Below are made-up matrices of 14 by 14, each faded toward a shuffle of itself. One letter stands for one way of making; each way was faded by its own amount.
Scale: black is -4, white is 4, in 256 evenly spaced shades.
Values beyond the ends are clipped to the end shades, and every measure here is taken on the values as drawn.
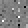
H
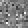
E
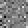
H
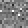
H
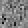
E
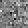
E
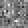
H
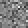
E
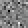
E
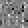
H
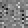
H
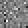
E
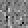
H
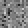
H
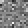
E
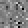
H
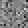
E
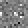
H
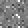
H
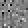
H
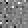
H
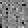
H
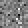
E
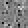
H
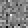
E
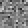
E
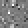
H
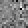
E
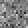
E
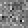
H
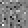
H
